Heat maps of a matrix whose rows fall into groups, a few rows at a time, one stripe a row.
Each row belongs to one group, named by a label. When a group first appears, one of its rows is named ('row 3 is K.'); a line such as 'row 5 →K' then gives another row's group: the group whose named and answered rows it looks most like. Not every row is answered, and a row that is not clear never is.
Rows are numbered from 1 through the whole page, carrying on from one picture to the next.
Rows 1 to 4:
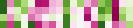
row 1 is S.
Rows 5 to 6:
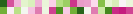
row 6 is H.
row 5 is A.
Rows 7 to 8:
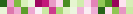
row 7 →S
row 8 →A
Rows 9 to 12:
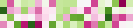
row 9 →A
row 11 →H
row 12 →S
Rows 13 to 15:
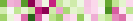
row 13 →A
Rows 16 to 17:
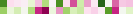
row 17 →S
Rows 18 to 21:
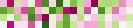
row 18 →A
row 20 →S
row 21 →A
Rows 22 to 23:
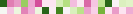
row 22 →A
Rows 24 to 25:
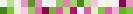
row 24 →H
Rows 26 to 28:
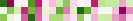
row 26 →A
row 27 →H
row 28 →H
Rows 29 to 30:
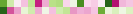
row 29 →H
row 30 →A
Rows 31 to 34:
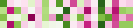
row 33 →H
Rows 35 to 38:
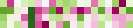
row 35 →A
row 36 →S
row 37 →H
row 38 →S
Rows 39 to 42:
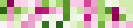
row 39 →A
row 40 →S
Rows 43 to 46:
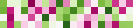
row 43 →H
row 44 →A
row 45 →A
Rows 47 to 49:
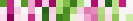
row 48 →A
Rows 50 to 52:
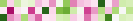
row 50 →S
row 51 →A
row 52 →A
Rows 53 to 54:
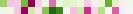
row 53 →A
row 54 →H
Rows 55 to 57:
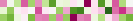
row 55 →S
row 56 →H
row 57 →S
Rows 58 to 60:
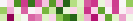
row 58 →S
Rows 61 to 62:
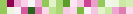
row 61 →A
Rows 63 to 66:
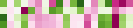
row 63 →H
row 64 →H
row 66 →S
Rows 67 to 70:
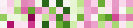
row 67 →H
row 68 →S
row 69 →H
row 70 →A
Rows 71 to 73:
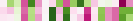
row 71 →H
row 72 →S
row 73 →S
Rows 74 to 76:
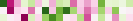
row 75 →A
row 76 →H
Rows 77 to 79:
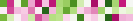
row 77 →A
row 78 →A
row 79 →H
